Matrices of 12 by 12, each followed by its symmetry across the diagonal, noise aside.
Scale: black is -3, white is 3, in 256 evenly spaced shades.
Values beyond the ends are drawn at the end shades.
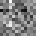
antisymmetric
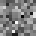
antisymmetric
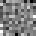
antisymmetric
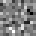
antisymmetric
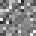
symmetric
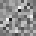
symmetric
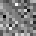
antisymmetric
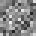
symmetric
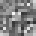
symmetric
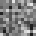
antisymmetric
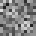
symmetric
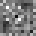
symmetric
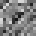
symmetric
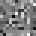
antisymmetric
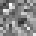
symmetric
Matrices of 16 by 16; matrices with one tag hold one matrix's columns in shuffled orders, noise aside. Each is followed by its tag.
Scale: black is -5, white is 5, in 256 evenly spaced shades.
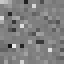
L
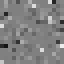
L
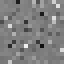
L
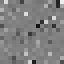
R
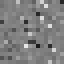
L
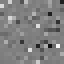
L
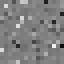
L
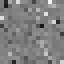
R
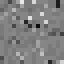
R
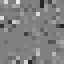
R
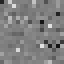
L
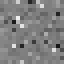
L
